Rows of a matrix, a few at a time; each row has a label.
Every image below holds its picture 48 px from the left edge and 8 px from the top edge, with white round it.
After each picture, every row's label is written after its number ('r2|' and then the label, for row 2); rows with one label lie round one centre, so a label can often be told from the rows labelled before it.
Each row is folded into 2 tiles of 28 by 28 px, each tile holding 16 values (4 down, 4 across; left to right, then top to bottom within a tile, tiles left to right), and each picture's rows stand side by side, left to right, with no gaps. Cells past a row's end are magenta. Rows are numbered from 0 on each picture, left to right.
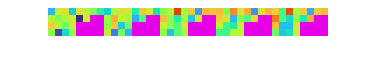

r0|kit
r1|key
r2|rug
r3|rug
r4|rug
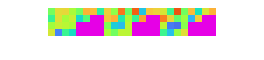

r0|key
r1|rug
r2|rug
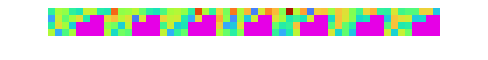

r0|key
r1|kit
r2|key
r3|rug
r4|rug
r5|key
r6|key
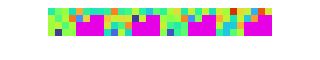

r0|kit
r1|kit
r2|kit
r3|rug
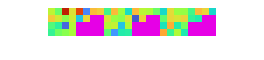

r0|rug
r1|kit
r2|key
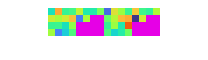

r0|kit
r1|kit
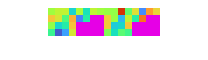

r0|kit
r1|rug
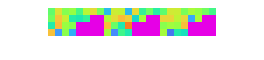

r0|key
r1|kit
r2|kit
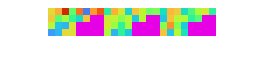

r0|rug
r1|kit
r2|key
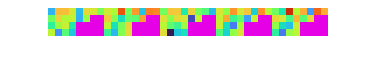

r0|key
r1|rug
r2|kit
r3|rug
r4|rug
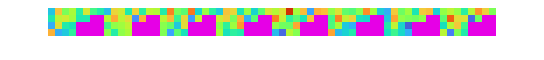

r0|key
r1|kit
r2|kit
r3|kit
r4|rug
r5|key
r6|key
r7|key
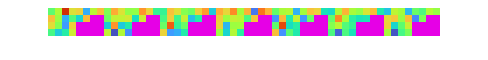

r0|rug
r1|key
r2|key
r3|rug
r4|key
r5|key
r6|kit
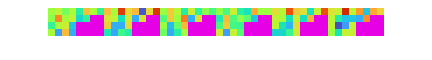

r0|key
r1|rug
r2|kit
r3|key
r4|rug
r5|rug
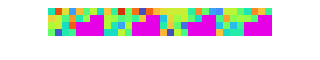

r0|kit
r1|rug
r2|key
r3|key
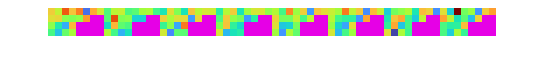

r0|rug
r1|key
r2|kit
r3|key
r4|rug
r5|rug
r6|key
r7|rug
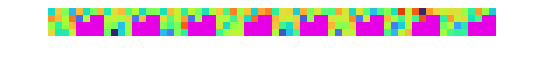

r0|kit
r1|kit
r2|kit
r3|rug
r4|kit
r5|kit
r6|rug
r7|key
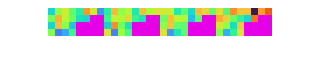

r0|key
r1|key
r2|key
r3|rug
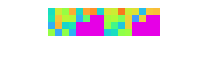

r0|key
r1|rug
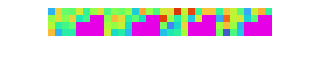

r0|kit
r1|key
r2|rug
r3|key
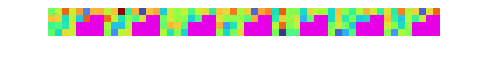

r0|rug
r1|rug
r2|key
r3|rug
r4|key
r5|key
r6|rug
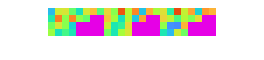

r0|key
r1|rug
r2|rug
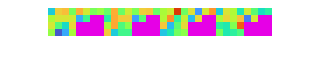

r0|kit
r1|key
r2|rug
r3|kit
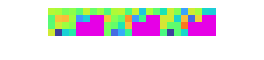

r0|key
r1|kit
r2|kit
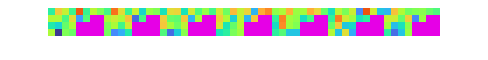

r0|kit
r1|kit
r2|kit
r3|rug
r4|key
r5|key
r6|kit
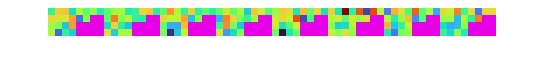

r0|kit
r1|key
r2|kit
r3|key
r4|kit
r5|rug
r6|kit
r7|rug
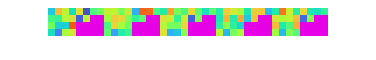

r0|kit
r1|key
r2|kit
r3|key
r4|kit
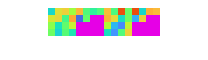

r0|kit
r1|rug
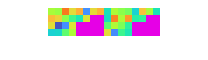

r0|rug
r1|key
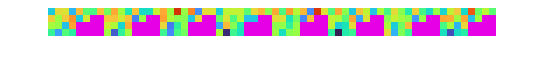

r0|kit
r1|kit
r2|rug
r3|key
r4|rug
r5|kit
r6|kit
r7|kit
